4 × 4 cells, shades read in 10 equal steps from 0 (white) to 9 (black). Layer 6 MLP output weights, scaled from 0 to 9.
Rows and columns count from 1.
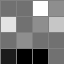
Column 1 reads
5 1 5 8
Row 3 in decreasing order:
5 5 5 4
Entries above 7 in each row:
0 0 0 3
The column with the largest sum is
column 2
